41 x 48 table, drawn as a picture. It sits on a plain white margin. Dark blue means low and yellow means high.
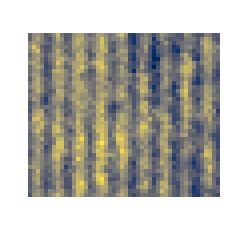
Stripes: upright, repeating 9 times. Seam: none. Grain: streaks running down.
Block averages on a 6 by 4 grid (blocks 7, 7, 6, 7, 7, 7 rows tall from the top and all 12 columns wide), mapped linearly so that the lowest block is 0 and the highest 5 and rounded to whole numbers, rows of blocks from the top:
3401 | 3412 | 2422 | 4541 | 3531 | 2420
